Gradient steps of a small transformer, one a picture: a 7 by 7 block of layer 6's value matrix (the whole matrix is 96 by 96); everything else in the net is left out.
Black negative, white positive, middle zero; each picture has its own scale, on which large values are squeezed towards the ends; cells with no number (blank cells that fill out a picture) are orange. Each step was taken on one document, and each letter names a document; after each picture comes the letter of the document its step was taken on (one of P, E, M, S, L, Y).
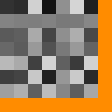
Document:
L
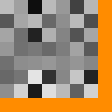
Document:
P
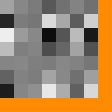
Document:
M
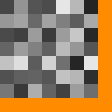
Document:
L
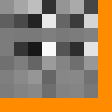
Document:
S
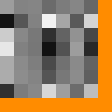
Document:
M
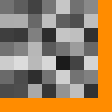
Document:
L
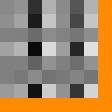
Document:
P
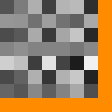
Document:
L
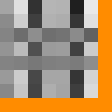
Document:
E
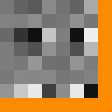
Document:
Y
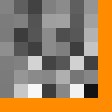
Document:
Y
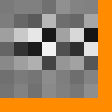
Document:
S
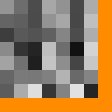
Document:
Y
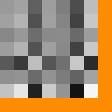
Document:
E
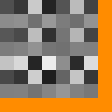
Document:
L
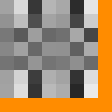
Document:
E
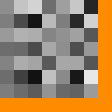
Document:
Y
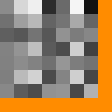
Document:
Y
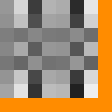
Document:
E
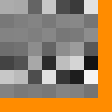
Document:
L
